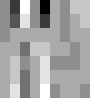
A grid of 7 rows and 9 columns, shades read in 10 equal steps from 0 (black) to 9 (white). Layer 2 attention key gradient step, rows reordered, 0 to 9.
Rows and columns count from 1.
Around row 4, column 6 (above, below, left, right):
6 5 7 6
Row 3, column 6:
6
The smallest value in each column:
5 2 4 5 0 5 5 5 5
